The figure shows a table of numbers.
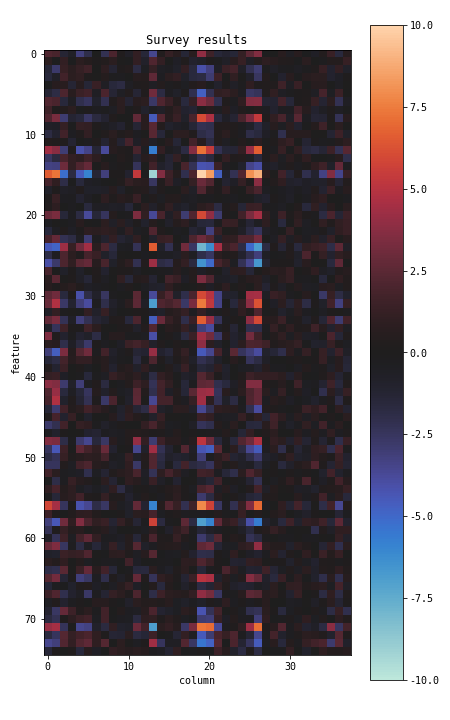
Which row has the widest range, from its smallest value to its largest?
15
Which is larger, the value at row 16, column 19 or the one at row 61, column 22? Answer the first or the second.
the first
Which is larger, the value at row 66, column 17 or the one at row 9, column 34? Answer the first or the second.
the second
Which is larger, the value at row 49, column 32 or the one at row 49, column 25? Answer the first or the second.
the first
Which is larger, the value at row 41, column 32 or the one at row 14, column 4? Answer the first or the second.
the second
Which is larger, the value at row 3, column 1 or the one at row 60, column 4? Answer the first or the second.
the second
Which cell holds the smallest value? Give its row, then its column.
15, 13
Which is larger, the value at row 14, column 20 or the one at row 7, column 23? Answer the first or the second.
the second
